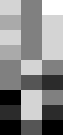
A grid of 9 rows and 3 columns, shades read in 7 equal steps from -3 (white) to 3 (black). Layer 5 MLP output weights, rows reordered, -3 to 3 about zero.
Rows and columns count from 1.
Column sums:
2 -4 -2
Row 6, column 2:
1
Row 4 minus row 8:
-3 2 -4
